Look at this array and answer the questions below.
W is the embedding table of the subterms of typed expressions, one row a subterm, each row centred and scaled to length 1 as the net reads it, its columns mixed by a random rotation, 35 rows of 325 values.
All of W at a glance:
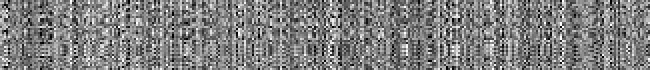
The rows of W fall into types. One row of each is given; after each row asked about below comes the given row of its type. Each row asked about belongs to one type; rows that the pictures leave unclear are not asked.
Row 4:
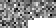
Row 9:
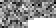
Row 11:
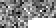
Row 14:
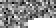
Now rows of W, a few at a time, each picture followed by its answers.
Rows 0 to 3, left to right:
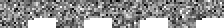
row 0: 4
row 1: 9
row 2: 9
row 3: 14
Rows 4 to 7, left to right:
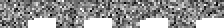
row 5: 11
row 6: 14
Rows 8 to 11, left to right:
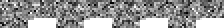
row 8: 4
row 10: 9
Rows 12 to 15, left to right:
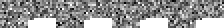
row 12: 11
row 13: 4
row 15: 9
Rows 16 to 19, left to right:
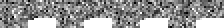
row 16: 14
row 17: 14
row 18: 14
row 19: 11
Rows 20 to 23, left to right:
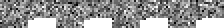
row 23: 14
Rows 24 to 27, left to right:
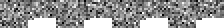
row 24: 4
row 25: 14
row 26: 4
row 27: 4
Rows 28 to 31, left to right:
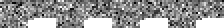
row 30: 14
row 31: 4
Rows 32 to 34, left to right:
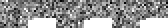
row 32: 11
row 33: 9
